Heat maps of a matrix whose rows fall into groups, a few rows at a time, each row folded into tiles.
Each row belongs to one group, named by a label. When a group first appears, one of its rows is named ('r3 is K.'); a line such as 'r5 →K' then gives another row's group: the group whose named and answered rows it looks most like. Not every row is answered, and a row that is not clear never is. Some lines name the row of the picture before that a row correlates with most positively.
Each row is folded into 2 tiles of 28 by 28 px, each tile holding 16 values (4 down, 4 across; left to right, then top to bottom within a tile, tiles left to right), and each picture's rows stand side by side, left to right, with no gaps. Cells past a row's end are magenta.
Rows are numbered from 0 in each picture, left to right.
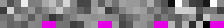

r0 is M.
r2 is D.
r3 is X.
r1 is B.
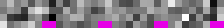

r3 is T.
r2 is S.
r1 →M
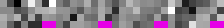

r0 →S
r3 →B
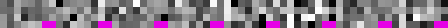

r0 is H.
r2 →M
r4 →S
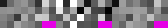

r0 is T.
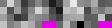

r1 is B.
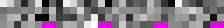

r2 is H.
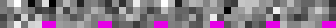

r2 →M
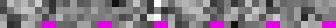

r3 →D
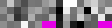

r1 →B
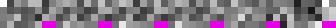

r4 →T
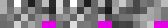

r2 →B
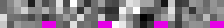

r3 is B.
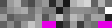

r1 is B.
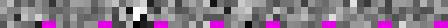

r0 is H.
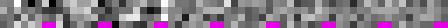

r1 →D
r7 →H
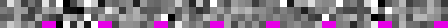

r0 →X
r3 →X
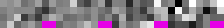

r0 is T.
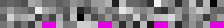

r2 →X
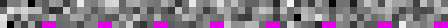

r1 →M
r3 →M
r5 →H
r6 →S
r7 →X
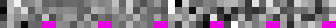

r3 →S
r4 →X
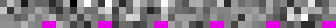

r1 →S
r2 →M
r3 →S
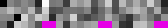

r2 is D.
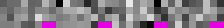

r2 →D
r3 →H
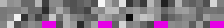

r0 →T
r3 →X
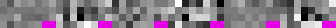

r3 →H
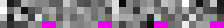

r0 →B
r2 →S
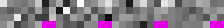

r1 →M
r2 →S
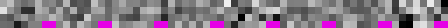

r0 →B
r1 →H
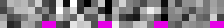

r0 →D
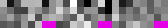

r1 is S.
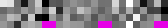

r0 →T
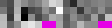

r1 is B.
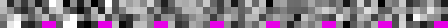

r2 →D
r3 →D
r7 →H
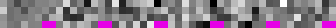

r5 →T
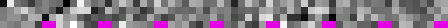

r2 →X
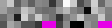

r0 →H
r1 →B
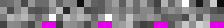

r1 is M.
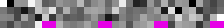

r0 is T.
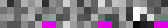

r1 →X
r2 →H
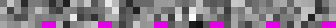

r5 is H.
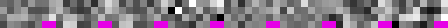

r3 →M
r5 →M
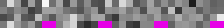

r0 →X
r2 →B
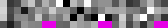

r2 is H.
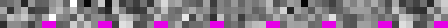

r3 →T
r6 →D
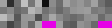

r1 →D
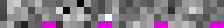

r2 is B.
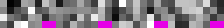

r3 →D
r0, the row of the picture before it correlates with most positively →2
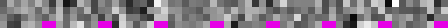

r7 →T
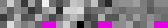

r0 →X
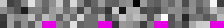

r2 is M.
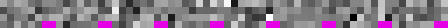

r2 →B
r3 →X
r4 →T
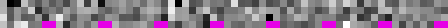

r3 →S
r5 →M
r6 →X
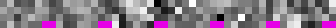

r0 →H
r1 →D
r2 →D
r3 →M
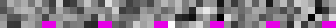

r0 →D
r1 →S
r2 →B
